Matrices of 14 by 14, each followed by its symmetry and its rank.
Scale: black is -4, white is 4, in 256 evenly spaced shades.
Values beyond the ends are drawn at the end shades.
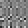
neither, rank two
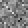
symmetric, full rank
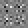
antisymmetric, rank two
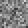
neither, full rank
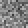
neither, full rank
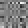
neither, rank two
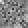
symmetric, full rank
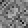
symmetric, full rank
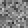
neither, full rank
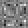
antisymmetric, rank two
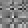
neither, rank two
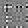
antisymmetric, rank two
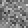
neither, full rank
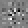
antisymmetric, rank two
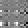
neither, rank two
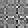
antisymmetric, rank two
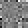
antisymmetric, rank two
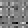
neither, rank two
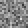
neither, full rank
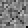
symmetric, full rank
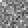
symmetric, full rank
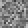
neither, full rank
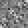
symmetric, full rank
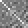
symmetric, full rank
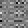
neither, rank two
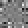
antisymmetric, rank two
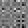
neither, rank two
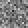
neither, full rank
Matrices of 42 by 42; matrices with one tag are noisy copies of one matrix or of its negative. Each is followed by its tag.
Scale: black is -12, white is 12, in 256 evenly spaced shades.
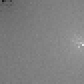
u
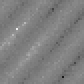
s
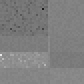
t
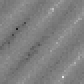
s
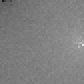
u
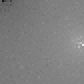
u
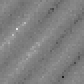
s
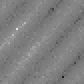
s
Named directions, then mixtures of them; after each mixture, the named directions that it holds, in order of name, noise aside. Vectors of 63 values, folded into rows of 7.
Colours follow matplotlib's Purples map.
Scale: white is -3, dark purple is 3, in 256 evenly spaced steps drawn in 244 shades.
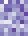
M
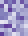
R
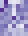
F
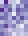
F, R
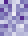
F, R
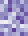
M, R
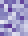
R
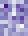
F, M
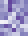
M, R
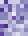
F, R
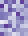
R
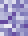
R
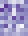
F, M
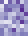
M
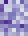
M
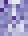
F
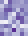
M, R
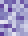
R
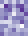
F, M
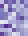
R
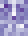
F, M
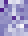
F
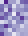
F, R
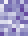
M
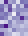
F, R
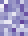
M
